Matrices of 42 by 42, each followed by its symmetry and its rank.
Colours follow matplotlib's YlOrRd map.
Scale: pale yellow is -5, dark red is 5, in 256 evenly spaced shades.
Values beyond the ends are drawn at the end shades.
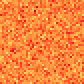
neither, full rank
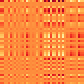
neither, rank one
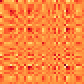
symmetric, rank three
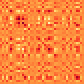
symmetric, rank three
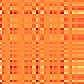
neither, rank one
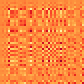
symmetric, rank two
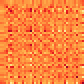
symmetric, rank three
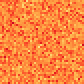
neither, full rank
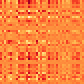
neither, rank two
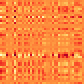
neither, rank two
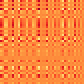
neither, rank one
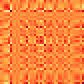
symmetric, rank two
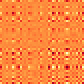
symmetric, rank two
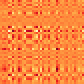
neither, rank two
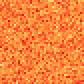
neither, full rank
